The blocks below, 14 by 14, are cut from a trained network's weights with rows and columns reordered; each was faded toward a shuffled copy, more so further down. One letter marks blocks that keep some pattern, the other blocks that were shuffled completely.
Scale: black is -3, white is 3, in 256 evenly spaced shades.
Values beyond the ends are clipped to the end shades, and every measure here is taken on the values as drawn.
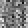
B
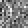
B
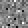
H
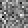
B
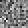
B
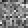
H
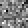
H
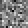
H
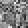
B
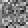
B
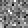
H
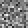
H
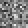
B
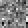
B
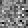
H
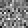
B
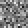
H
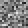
H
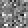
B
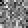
H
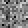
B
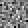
H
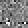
B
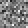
H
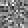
B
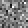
H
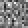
B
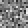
H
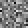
B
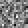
H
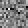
B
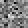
B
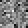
B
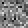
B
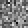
H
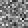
H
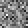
H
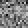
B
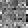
B
